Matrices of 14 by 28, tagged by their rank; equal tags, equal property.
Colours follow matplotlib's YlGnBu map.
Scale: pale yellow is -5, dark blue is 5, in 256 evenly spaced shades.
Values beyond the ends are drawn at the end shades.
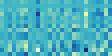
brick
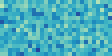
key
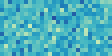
key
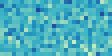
key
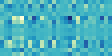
brick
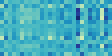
brick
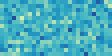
key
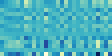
brick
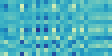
brick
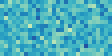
key
